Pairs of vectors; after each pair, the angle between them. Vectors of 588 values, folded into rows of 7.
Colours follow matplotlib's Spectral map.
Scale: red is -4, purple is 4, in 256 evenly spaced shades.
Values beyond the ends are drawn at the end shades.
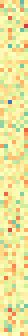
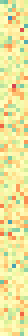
partly opposed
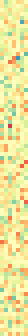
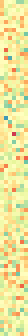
orthogonal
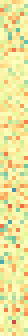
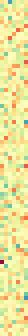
partly opposed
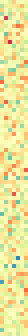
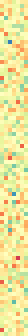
nearly opposite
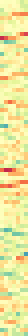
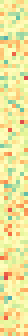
partly opposed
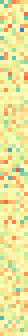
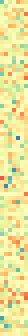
partly aligned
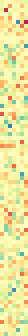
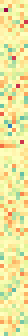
nearly parallel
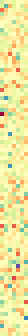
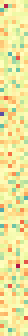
nearly opposite
